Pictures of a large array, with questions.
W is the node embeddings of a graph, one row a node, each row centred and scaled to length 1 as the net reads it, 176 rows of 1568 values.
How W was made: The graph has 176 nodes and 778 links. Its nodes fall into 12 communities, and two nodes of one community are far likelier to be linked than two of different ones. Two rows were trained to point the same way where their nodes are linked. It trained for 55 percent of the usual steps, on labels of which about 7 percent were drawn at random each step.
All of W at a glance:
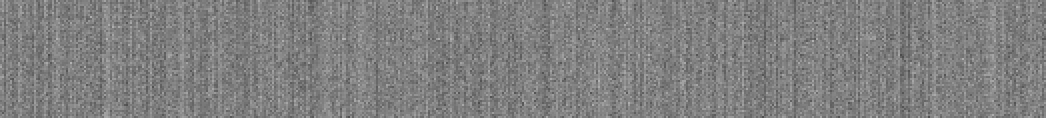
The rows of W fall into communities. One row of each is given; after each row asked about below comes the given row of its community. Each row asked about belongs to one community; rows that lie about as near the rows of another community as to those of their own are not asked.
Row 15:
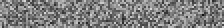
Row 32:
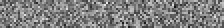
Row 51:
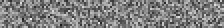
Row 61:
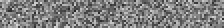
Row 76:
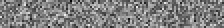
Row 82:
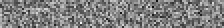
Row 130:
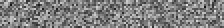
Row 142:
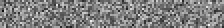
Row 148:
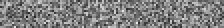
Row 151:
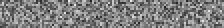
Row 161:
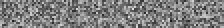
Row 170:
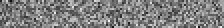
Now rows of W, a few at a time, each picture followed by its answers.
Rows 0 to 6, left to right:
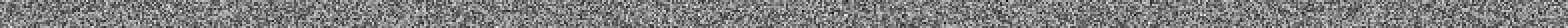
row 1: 15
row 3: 151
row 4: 76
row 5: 151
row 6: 161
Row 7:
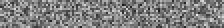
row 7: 148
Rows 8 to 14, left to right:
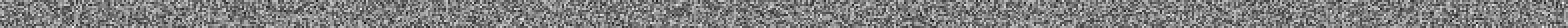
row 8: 15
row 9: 170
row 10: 151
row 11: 161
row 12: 170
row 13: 151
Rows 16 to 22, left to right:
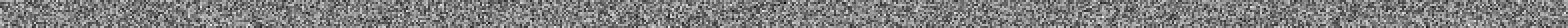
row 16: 82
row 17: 130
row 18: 51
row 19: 130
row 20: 151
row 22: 170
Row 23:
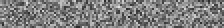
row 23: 15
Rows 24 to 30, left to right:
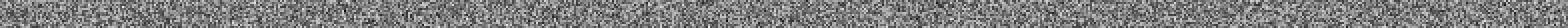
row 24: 148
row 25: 148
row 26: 161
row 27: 82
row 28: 51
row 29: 161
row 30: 82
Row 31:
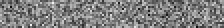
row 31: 170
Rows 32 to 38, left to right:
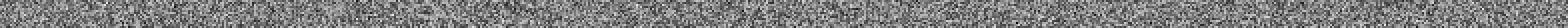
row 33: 82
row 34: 76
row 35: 76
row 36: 142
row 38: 51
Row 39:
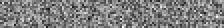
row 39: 82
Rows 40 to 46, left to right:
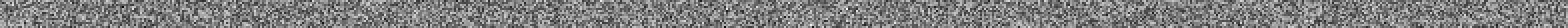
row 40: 161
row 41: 15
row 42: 130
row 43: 130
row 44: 170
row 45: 15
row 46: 161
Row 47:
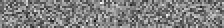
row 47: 151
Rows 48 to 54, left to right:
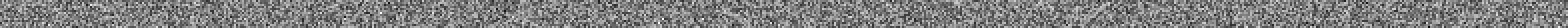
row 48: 76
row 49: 142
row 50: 51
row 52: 15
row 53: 32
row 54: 148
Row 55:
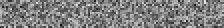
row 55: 51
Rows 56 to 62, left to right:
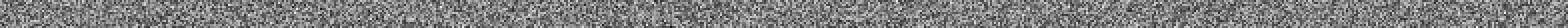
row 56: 15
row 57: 51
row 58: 51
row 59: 51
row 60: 32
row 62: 142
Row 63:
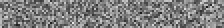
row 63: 82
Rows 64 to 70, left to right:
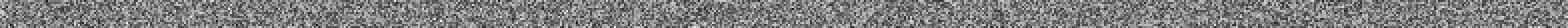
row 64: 15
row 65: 76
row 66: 130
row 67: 15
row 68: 151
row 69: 161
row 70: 151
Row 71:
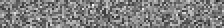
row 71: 161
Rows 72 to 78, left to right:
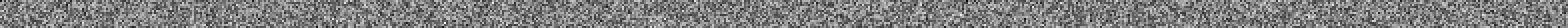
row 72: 76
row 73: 32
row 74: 130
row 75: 161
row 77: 15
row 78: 151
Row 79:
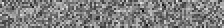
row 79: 32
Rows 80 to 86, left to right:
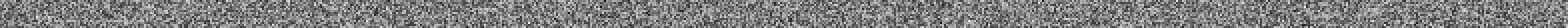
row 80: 161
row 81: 76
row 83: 82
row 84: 51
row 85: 82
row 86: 32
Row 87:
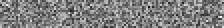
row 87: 76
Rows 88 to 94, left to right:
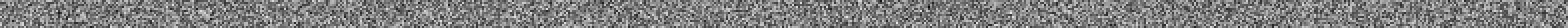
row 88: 161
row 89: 170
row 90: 170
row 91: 148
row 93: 61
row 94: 148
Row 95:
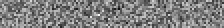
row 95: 61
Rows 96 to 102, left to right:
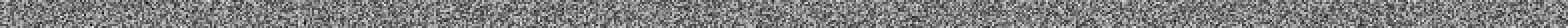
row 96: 61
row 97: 51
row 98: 61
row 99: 51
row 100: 170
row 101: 61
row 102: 82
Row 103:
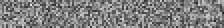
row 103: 82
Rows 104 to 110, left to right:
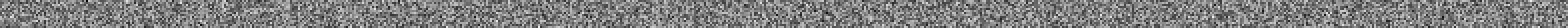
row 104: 130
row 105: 32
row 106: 51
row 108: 51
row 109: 142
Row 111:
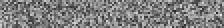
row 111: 82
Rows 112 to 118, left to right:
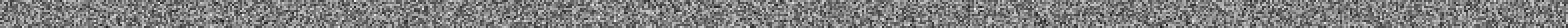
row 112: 82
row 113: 151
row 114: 161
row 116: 148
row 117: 151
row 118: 148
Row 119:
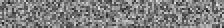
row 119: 142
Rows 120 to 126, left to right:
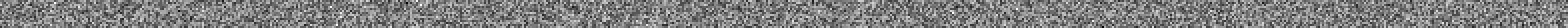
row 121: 130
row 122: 142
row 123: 130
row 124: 151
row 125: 130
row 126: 51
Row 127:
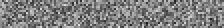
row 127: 15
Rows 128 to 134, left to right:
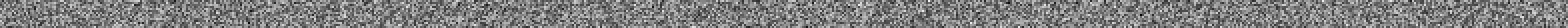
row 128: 170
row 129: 61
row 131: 15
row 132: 130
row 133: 51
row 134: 161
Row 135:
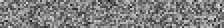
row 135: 130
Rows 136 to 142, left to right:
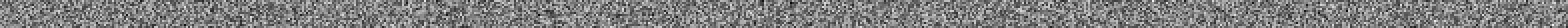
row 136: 15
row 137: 15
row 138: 76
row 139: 151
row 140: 161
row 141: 151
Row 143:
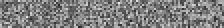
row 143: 82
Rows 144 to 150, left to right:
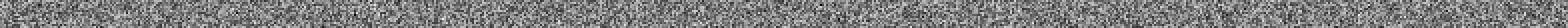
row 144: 148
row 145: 15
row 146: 61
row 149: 76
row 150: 142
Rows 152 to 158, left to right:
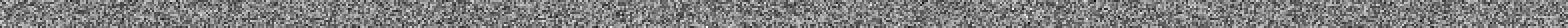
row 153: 32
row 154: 76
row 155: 161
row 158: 130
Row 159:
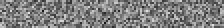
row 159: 76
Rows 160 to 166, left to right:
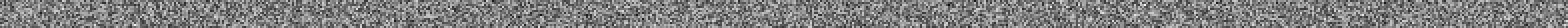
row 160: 32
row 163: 32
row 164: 148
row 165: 76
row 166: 51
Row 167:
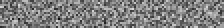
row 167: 151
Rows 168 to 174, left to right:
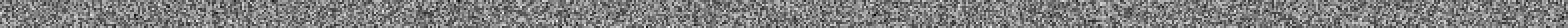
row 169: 61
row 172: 82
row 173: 161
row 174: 151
